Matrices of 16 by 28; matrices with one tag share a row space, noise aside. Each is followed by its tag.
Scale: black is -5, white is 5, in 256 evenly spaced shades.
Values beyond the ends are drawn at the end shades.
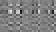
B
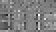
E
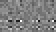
B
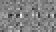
B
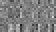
B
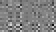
B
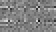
E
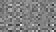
B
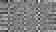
E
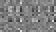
B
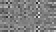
E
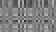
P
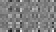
B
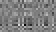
P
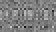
P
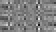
E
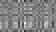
P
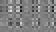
B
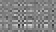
P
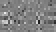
E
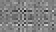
P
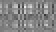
P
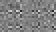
B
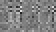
B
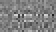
P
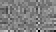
E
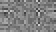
E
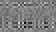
P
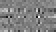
E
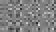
B
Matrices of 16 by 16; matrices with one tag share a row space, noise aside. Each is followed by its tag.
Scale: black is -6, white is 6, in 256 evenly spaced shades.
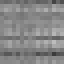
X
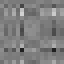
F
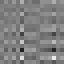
F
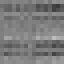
X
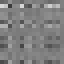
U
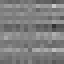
X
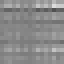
X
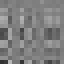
U
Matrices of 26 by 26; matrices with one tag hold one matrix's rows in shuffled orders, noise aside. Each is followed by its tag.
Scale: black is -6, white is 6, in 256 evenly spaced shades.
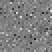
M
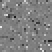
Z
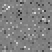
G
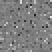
M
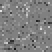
Z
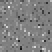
G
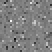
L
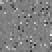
M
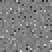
M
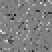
Z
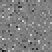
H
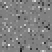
G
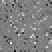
L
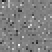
H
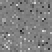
G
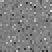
M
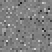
G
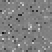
H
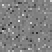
H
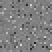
M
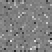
L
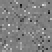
G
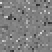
Z
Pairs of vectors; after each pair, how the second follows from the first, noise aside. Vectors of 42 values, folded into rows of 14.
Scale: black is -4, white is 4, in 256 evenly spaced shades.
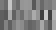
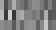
reversed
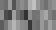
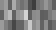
negated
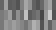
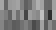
negated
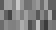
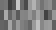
reversed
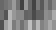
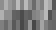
reversed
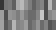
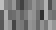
negated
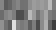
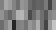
negated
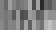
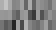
reversed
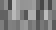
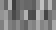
negated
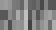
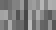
negated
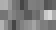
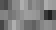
negated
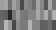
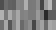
reversed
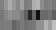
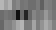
reversed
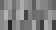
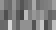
negated
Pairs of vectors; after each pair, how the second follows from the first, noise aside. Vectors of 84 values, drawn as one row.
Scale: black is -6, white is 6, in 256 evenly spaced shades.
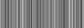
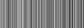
sign-scrambled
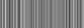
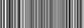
scaled up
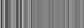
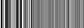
scaled up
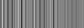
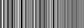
scaled up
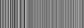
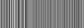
negated
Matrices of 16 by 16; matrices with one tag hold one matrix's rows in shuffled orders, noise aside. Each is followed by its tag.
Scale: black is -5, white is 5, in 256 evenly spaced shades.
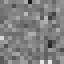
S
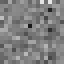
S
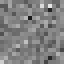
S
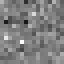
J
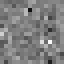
S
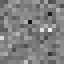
S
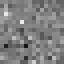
J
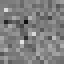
J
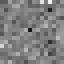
S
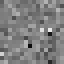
S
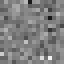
S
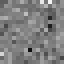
S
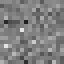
J
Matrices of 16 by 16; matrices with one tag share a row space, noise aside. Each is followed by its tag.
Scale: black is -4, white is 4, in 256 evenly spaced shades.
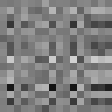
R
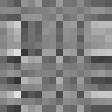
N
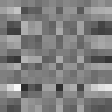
N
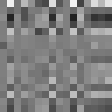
R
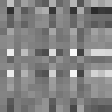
R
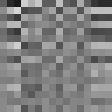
N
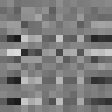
N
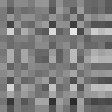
R
